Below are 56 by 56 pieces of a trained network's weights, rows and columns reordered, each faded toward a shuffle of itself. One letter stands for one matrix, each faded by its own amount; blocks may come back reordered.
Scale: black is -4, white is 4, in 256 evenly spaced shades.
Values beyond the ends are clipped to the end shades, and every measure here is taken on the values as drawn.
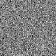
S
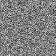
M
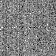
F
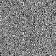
M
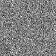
M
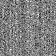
F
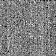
F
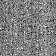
F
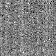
F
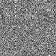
M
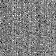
F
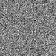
M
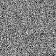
S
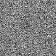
S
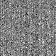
F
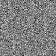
M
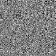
S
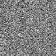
M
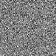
S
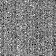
F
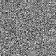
M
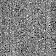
F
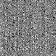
F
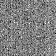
F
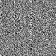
M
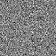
M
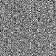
M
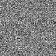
S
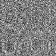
M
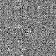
S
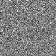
M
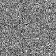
M
